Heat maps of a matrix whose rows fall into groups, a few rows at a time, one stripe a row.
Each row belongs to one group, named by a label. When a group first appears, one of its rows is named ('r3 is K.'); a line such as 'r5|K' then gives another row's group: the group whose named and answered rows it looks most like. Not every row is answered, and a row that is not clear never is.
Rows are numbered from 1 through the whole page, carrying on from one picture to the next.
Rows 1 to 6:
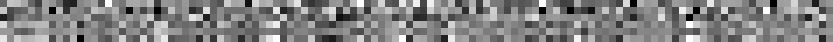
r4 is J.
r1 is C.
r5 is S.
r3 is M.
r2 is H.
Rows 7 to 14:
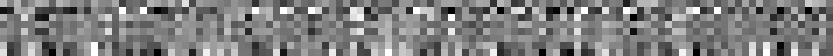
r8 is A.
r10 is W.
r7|S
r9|C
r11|C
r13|H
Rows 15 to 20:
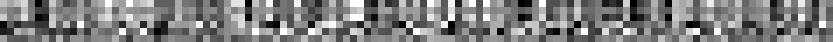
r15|C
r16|C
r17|C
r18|M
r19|A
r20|H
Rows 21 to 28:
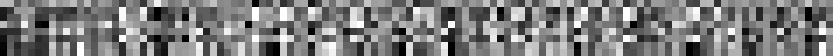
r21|S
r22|A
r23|A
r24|C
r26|A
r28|M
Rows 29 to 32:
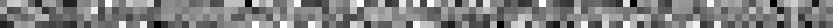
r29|C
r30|H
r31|W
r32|A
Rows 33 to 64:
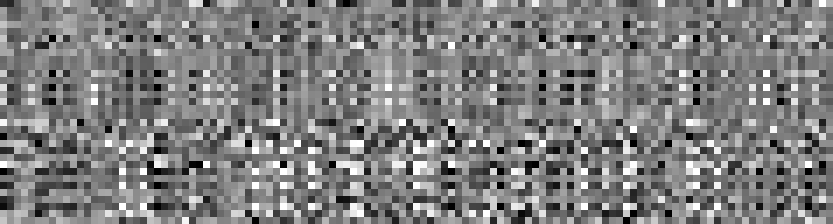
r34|H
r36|S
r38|H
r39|C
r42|W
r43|H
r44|W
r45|H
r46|H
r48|W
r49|W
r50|J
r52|M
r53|C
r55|S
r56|J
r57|A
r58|W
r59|A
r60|C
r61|M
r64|S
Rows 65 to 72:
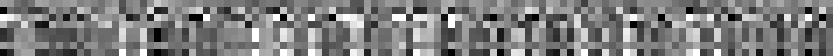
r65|S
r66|M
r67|J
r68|C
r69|A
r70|A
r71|J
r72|A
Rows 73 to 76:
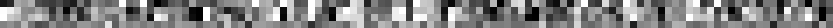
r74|J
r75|J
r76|C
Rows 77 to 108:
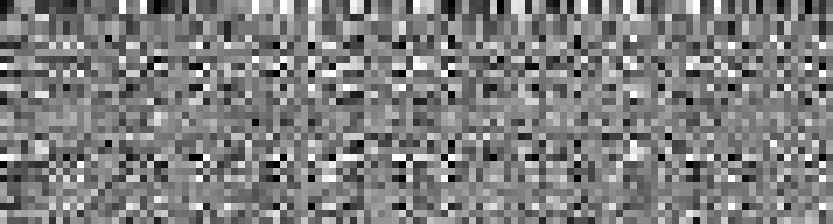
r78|A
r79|W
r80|J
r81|J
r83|M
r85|A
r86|J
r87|M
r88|W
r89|J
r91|M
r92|W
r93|S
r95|W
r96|C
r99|J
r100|M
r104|H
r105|S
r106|M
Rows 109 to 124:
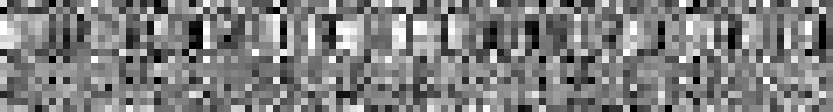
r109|H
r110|M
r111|J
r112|J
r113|J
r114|J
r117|H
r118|S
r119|S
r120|H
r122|M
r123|H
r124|C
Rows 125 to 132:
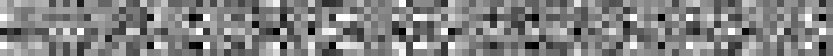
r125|J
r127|J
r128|S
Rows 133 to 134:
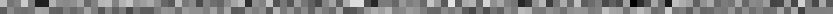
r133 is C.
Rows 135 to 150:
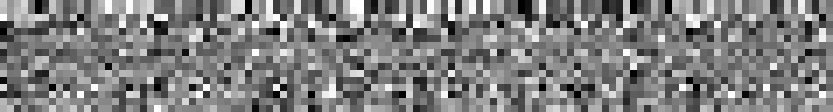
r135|C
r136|C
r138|A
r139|M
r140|M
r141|H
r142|A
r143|W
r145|C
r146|M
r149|S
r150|S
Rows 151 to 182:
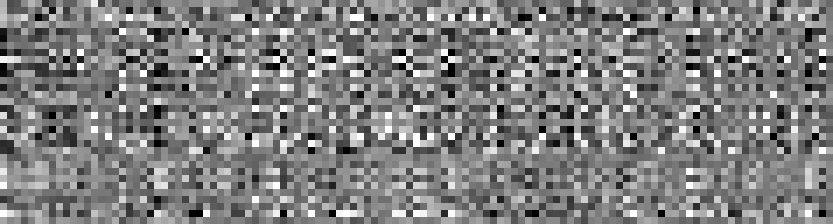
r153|C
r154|S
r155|A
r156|M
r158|M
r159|J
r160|M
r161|A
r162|W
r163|A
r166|A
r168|W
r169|H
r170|C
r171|A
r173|H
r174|S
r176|S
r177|J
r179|A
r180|H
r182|S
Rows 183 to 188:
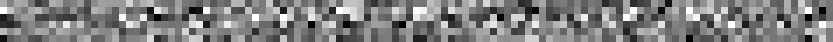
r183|C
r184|J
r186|M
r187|S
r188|M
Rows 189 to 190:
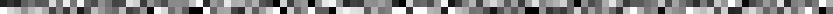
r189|M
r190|J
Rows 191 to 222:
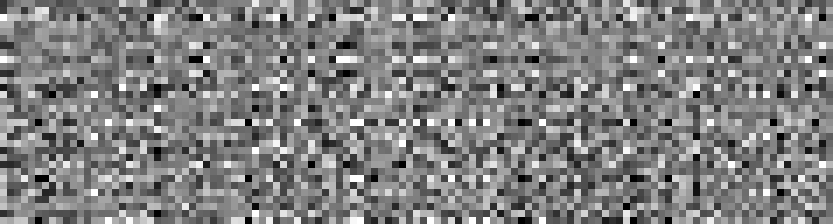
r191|A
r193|J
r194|S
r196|W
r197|M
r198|W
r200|W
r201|M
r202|J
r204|H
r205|W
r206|S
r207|H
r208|C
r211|J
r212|A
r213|H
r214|M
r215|S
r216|C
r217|H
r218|H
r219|C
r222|C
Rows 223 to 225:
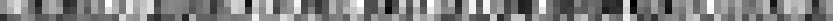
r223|C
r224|C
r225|A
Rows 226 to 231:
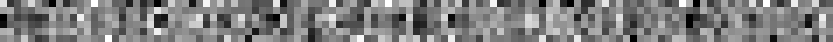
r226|H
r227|S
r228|M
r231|C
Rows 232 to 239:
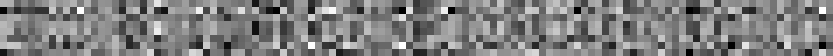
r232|S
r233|M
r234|J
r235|S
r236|S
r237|H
